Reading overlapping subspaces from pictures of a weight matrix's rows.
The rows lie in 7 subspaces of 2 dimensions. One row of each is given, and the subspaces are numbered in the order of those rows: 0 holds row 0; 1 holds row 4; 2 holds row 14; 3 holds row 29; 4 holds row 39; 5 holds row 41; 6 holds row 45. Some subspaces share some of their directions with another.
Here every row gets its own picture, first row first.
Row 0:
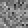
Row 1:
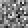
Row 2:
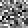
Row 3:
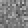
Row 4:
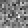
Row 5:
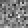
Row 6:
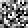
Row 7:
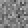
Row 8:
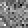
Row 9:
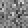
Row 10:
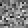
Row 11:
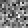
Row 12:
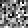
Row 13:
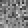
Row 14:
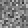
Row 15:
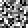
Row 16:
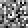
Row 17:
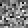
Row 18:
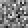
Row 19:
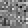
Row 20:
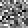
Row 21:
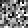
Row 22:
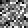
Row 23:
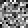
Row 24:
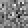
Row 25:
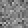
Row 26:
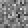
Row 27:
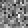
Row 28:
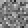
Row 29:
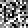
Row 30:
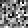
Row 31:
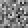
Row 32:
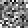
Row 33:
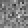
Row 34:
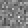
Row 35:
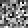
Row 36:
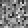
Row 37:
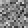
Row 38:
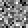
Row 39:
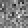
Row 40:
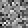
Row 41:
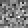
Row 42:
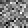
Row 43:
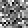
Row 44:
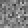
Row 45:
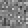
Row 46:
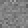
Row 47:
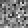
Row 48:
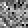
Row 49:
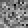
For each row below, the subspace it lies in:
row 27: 5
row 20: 5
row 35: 5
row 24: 4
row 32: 2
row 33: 4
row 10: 5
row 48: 0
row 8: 0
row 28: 2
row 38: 4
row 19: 6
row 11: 1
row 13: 6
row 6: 0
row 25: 1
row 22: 3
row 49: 0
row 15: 4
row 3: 6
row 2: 5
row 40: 1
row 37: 3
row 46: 2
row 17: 5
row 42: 3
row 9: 4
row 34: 6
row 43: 1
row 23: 2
